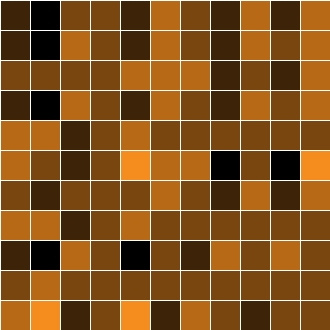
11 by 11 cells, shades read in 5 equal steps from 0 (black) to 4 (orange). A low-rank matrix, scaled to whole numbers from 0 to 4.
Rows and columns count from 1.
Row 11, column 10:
2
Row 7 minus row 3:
0 -1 0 0 -1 0 -1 0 1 0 0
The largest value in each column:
3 4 3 2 4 3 3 3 3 3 4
